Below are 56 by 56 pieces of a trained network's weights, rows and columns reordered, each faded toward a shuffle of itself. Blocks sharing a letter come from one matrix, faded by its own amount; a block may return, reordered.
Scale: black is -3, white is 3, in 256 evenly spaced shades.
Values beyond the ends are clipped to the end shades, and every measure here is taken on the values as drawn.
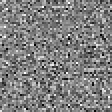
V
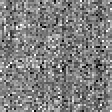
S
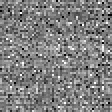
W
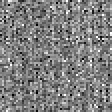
S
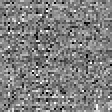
W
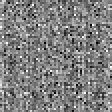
S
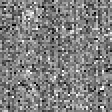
S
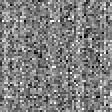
S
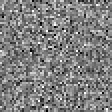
V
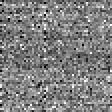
W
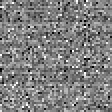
W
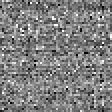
W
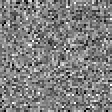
V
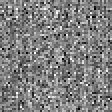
S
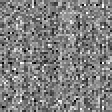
S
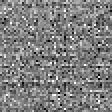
W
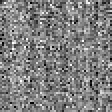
S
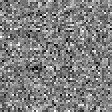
V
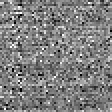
W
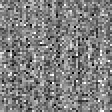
S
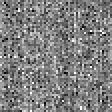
S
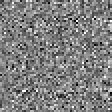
V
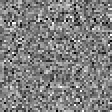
V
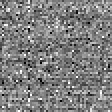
W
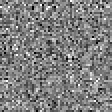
V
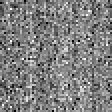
S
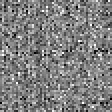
S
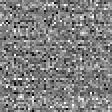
W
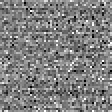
W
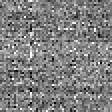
W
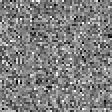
V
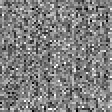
S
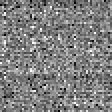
W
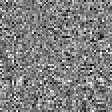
V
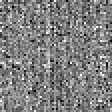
S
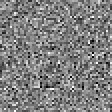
V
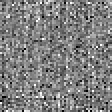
S
